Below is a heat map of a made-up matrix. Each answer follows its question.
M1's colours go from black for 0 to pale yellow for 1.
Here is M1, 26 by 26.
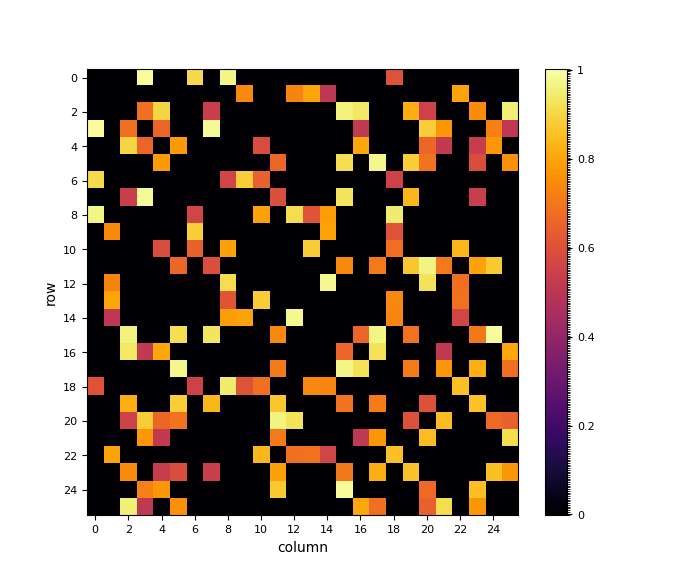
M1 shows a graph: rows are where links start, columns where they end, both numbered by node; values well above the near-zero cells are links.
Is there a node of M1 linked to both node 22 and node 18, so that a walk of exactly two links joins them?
yes
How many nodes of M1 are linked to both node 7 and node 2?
4
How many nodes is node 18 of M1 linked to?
8
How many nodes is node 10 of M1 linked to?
6
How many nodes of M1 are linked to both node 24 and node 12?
1
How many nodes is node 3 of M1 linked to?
9
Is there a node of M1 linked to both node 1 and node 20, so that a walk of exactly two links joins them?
yes
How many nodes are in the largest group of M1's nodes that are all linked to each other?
6
